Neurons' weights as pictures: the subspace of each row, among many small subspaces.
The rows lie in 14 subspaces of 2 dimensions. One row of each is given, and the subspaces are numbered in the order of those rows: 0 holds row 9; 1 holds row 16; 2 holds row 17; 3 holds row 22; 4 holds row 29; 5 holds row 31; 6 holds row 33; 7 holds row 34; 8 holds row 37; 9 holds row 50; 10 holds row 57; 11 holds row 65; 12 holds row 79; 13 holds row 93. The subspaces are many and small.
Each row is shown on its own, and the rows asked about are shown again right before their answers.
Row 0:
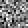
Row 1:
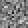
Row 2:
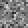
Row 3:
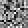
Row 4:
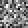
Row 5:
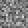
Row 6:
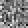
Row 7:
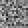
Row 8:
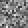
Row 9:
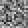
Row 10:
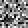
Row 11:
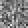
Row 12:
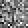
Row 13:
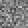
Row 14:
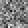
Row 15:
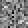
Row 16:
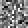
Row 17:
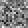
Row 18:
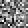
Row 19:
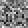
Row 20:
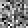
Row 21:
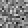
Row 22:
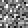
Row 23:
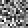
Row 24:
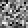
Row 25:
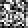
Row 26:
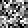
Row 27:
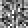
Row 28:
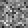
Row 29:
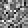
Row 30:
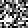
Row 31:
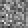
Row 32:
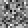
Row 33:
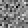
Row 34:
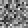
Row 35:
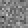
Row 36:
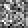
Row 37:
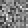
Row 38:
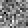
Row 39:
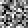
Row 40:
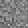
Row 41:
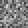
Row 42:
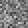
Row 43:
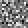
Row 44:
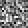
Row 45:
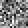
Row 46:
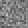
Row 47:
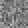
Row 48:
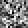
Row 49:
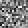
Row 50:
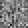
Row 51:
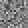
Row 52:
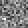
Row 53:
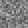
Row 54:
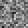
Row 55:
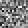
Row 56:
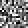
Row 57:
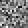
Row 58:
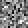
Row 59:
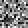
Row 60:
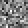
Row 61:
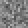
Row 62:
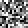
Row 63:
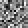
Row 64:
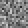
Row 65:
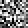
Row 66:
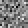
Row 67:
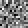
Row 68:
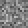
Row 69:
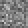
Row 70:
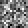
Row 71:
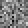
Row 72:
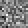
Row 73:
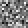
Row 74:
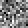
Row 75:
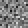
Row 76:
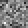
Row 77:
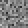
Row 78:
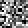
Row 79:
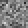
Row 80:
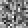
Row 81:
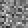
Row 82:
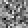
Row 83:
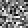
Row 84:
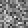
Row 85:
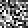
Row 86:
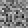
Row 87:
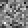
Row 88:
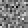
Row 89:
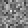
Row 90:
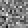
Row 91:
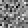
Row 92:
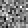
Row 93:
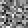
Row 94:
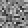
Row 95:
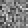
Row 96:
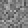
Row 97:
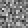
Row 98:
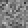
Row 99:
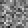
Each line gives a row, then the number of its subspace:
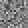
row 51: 4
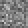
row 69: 5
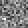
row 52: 11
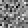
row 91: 6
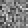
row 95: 8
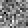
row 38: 1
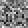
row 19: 2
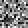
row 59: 3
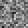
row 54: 10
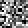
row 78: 13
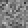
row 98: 12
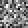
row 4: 7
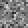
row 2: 10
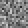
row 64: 2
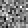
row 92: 8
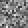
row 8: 10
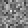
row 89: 0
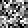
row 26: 5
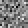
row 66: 6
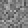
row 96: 4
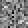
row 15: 1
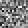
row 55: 10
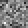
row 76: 12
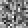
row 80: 8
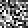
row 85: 6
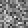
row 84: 6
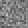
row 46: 5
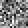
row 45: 1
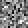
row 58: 1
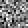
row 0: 9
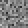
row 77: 4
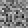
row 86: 2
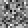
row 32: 0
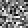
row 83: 3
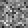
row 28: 2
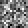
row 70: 13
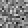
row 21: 3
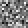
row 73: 12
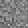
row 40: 11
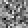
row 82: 8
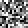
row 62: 0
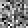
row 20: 11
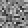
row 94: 3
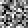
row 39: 13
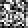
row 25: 5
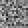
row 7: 4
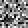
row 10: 3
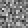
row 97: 2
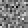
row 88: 6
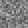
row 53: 9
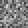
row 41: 7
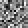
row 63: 4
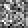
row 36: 5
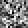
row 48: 8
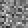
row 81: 13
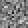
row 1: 1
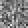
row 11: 9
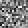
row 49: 10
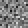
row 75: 3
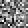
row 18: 11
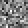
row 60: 0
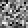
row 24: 12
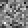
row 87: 12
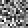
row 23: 11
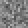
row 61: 8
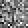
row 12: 11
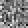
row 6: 9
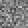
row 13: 10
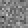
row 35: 5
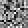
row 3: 4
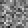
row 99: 13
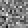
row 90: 0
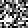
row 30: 3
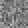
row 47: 9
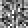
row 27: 9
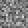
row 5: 2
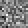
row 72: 0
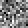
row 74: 1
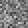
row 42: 6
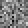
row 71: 1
